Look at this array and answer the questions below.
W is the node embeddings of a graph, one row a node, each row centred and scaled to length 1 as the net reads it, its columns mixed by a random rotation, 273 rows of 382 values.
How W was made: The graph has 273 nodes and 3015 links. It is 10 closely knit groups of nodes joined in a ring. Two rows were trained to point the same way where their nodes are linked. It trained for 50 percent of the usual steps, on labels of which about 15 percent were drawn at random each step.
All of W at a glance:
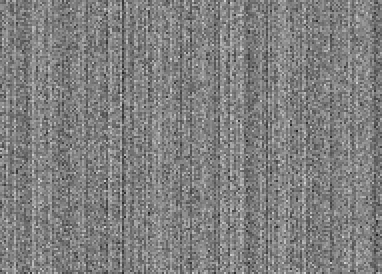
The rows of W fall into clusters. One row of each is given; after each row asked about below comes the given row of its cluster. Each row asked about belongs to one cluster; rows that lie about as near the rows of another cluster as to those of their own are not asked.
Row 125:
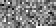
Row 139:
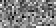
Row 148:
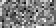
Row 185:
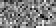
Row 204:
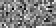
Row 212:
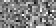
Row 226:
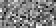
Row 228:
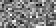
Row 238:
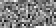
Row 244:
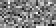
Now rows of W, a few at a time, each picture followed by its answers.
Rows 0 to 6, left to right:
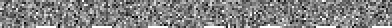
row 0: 148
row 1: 204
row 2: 244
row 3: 228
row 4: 238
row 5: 139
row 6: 226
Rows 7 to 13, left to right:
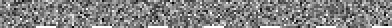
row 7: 244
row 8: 226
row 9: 226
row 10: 238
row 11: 185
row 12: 139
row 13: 212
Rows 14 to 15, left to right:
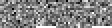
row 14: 125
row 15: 148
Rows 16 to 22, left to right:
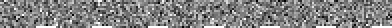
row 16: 212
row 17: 228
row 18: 212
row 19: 139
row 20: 226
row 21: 185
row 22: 238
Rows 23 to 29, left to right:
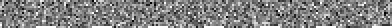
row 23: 148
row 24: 244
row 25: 204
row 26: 185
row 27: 228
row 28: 148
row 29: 212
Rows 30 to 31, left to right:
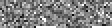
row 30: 139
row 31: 212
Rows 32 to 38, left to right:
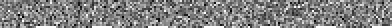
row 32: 238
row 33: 204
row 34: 185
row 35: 244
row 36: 226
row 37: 244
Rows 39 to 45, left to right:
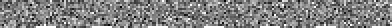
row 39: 238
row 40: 244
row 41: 238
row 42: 244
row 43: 212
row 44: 238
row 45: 244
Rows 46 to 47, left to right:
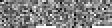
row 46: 212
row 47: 185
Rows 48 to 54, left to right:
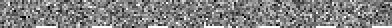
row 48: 244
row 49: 148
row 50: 212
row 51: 125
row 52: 244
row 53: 204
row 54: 226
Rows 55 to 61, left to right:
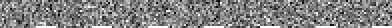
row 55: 228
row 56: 148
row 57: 228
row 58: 204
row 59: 139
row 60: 244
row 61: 148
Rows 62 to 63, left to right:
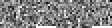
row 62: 125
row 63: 238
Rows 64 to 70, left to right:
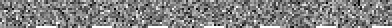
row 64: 125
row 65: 204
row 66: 204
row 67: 228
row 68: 204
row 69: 212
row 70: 204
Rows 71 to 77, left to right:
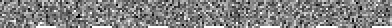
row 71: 228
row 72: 139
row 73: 226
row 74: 125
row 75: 148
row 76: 228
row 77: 139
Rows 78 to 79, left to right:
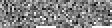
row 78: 139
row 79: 228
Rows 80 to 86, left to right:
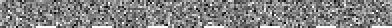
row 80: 226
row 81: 204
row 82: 125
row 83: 228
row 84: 212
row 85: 185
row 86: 244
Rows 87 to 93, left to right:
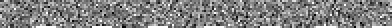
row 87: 212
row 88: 139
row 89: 212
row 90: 228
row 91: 139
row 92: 238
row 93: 148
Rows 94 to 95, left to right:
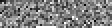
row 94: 185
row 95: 125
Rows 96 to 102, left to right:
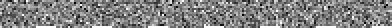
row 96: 148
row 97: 228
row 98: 212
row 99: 125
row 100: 185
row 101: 204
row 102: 125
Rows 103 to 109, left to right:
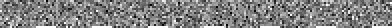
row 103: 226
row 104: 226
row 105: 228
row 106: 244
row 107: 204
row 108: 228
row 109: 125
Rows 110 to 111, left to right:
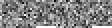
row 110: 226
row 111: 204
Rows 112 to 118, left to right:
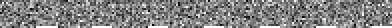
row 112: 185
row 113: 148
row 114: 185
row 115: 244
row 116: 244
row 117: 139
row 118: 238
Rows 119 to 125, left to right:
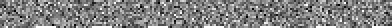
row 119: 244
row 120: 204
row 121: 212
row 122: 125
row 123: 228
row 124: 212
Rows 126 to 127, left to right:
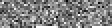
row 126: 212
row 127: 148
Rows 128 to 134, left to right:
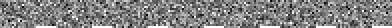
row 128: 244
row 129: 125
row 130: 238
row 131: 226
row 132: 226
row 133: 125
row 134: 125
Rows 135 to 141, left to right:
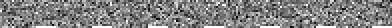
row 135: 244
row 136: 148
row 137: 185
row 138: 244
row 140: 212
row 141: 226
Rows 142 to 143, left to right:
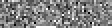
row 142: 125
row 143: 125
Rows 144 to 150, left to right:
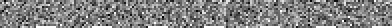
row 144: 185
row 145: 228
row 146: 185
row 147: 185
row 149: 226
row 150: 244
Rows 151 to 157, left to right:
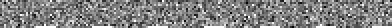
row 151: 238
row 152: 226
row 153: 238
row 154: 185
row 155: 204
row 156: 212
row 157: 212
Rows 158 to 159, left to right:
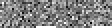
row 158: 204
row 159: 125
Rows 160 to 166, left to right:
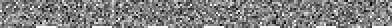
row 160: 226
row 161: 139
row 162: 226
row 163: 244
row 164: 125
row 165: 228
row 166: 148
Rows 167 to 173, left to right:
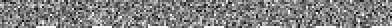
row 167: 185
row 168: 148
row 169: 226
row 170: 139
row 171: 228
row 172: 238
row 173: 238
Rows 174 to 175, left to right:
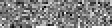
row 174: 212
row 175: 148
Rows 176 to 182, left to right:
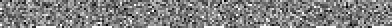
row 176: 148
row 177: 228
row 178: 244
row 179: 148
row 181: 226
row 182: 125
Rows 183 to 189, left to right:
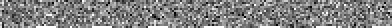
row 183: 148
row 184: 148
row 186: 204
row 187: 244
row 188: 212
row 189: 185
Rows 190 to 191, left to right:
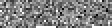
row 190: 226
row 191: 226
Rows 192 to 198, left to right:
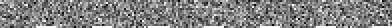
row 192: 212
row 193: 139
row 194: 204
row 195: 148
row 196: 226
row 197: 212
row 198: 226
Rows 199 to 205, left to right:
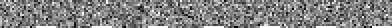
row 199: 204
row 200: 238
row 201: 212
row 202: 244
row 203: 212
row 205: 185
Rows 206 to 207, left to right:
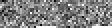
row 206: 185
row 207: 212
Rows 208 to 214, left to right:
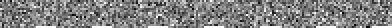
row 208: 148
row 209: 244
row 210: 148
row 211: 139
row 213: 139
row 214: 204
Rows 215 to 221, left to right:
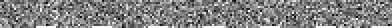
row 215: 212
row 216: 226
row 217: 212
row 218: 238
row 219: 148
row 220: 125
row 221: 244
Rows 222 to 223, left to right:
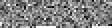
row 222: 204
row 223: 125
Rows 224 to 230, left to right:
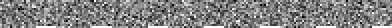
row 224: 148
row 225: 244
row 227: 226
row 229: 139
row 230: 148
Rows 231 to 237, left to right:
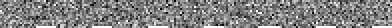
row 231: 226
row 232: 204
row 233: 185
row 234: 125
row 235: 244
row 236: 125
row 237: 185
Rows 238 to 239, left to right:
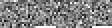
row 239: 185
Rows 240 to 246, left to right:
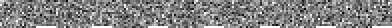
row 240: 226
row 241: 148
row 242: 212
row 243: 148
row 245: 204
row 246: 204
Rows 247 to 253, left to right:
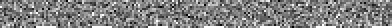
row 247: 185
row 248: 148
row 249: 139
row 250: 244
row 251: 226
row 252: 212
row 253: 228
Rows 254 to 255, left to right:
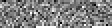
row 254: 185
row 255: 228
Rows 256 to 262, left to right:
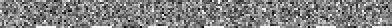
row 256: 226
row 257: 244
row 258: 212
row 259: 185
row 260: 212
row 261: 185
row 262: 139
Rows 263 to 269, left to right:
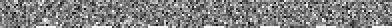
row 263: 139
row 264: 228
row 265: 226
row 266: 204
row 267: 204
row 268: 212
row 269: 125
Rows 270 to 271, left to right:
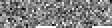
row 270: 244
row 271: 185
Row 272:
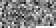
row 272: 148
